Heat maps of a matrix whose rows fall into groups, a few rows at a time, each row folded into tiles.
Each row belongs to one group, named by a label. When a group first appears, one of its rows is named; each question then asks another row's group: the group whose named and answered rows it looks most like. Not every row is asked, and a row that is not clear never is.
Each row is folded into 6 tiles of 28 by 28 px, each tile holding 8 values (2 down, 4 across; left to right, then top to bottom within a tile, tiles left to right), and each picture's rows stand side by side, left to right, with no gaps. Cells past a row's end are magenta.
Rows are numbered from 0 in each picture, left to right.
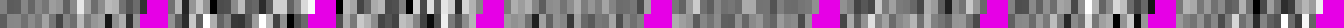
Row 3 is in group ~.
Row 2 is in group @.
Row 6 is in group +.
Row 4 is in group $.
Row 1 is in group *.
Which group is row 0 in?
+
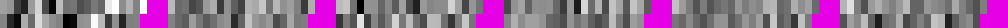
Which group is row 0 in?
*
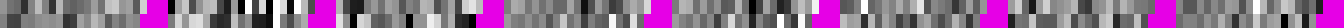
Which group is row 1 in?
@
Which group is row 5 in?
$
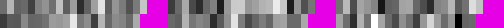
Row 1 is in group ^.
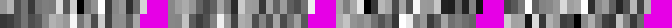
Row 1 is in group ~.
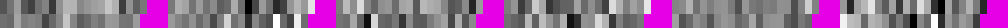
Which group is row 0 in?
^
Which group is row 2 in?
~
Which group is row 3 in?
*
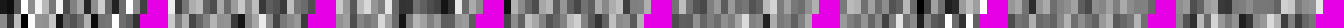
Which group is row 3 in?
@
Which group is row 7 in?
*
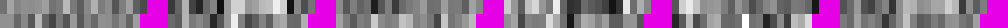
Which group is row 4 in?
~
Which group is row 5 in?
^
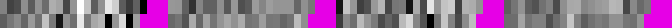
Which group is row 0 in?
+
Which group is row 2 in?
@
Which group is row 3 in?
^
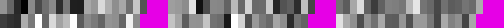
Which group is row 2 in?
$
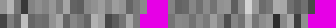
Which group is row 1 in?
+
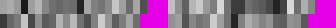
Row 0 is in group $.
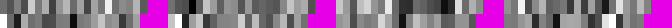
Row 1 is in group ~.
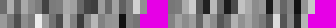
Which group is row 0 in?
*
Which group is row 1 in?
$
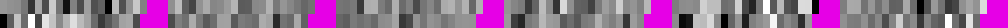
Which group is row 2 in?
*
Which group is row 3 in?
*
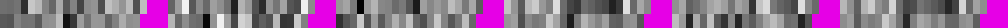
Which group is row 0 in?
*
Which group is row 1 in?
~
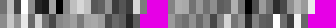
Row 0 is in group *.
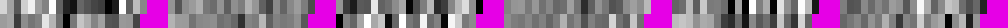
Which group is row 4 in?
@
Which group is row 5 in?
+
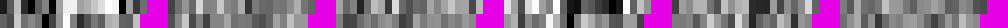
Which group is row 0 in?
^
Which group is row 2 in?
*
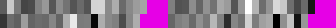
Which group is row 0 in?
@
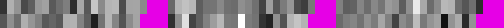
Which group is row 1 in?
~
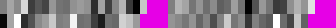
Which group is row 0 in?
~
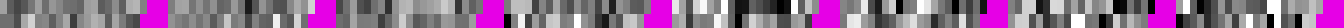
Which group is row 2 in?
^
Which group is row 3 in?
~
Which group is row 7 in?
@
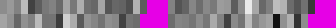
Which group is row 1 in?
+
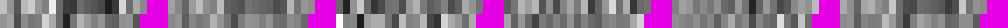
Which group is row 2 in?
$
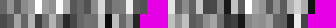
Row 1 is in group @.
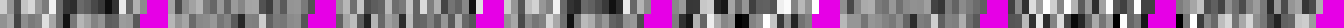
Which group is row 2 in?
~
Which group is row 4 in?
*
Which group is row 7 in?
~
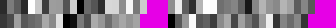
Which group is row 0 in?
*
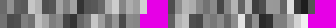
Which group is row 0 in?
*
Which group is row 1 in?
~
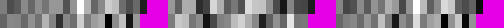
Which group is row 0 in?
+
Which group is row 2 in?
+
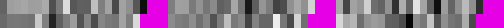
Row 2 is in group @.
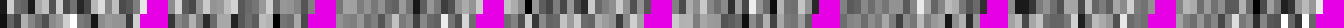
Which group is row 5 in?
+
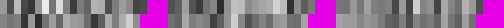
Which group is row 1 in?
^
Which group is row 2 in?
@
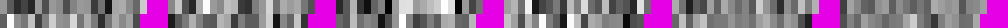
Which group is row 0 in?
~
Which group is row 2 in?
^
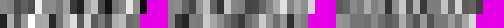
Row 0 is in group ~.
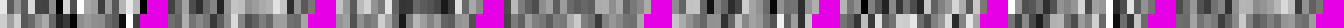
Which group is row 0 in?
@
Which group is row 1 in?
^
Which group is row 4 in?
$
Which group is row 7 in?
^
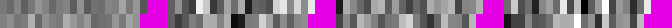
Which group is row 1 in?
*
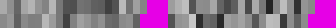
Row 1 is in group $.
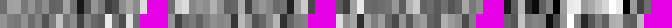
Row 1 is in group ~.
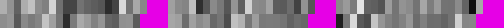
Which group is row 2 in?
~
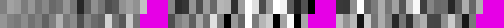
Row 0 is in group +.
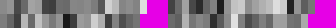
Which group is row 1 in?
^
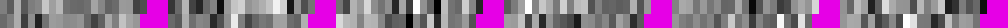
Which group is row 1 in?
^
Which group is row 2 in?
@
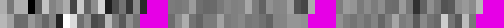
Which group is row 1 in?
~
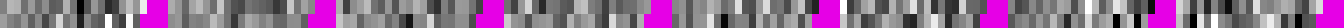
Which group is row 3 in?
$
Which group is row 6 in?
+
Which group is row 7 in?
*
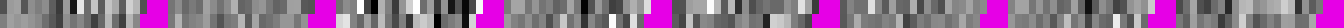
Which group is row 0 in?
@
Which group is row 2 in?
$
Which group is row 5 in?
*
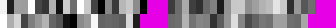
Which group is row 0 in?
@
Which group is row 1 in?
^
